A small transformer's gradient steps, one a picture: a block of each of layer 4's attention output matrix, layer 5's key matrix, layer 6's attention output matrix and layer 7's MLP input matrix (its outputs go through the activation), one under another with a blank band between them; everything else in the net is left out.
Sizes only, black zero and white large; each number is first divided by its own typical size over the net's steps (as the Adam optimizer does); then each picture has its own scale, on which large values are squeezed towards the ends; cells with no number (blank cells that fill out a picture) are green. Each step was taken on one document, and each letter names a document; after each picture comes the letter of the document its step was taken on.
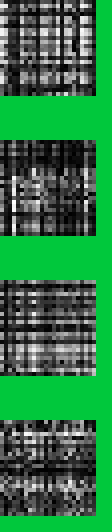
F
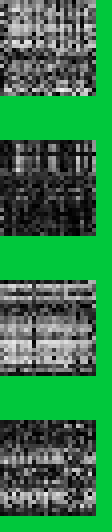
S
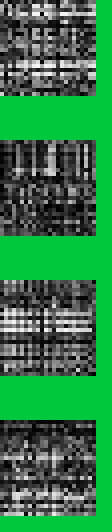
S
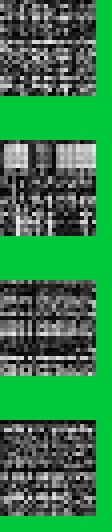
S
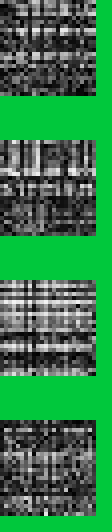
S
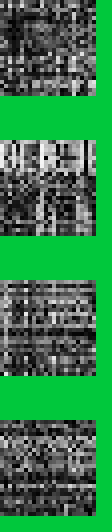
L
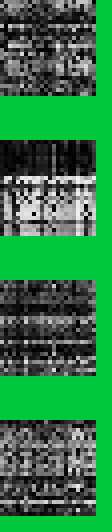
L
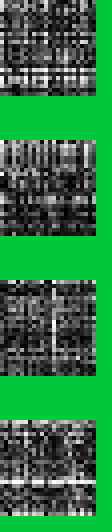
F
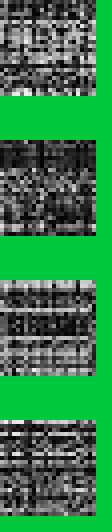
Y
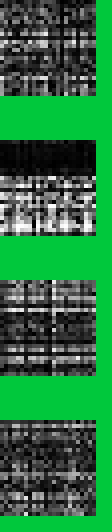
F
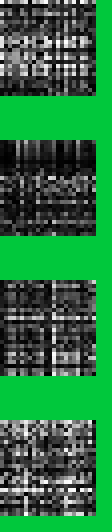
F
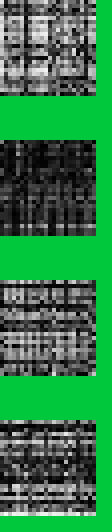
Y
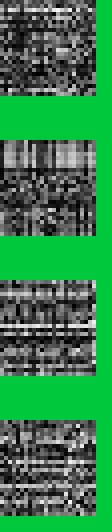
L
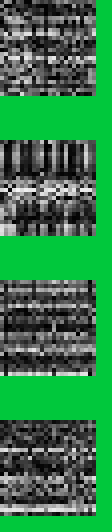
Y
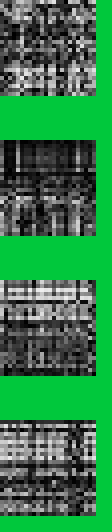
Y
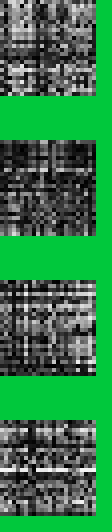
L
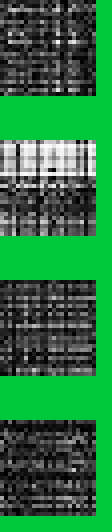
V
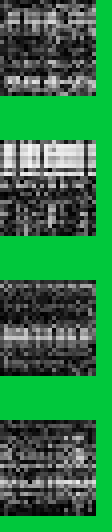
L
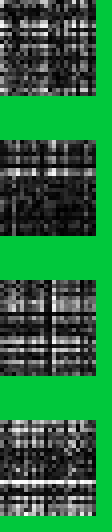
F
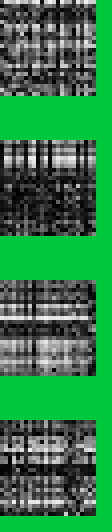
S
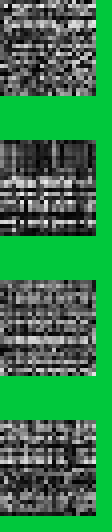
Y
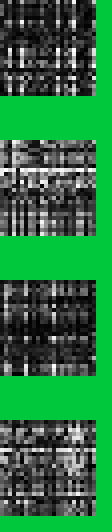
V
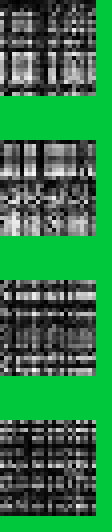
V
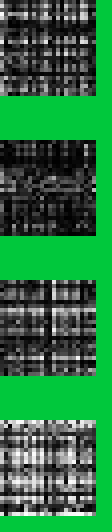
F
